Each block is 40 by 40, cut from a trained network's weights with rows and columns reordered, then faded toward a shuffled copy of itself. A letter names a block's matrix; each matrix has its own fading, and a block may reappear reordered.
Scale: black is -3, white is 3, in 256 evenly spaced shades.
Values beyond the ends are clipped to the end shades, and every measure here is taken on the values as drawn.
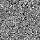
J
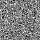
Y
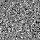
Y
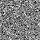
Y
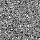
J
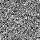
J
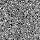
Y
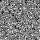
Y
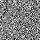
J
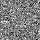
Y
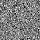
J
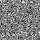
Y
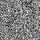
Y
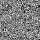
J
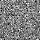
Y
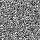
Y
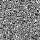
Y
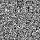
J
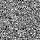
J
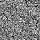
J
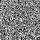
J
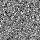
Y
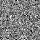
J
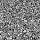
J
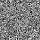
J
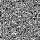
J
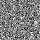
J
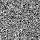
J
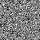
Y
